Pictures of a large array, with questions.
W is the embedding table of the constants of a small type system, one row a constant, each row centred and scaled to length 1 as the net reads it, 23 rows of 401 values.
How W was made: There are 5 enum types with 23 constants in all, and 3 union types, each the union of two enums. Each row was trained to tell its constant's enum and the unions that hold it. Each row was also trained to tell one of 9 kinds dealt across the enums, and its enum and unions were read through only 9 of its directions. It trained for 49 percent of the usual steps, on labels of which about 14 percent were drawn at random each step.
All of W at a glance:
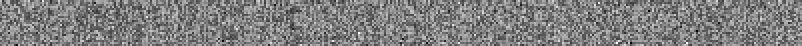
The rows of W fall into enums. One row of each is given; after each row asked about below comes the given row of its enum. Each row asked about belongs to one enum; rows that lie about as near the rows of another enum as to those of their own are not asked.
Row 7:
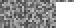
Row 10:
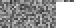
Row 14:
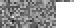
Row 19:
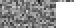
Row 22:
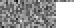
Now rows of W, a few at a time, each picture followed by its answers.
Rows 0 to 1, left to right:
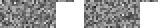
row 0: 19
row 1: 19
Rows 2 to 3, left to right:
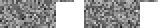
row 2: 7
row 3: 14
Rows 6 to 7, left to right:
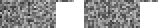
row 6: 22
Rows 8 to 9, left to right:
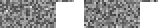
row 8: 22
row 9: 10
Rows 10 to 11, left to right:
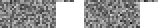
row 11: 7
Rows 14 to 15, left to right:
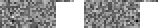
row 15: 7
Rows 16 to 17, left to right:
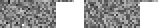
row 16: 10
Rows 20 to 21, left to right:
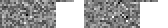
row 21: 19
